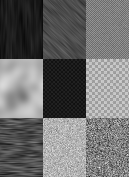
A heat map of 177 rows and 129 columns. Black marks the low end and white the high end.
The table splits into 3 rows of 3 panels. Panel 1,1: very low, streaked downward, faint in contrast. Panel 1,2: low, slanting down to the right, faint in contrast. Panel 1,3: middling, checkered. Panel 2,1: high, smooth. Panel 2,2: very low, checkered, faint in contrast. Panel 2,3: high, checkered. Panel 3,1: low, streaked across. Panel 3,2: high, fine-grained. Panel 3,3: middling, fine-grained, strong in contrast.
